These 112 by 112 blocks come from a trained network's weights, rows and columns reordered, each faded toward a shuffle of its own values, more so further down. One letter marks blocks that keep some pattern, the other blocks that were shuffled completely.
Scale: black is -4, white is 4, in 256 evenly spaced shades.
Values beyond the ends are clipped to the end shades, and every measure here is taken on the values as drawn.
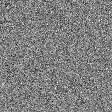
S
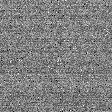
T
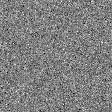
S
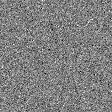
S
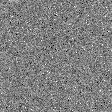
S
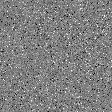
S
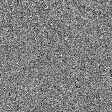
S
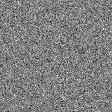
T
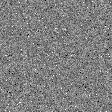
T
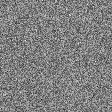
S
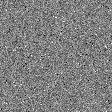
S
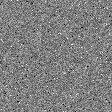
S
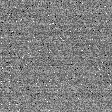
T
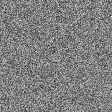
S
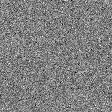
S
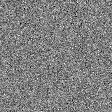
S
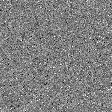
T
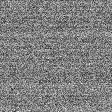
T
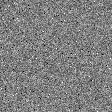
S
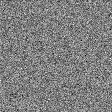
S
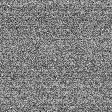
T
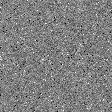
S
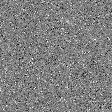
S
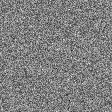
S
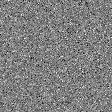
S
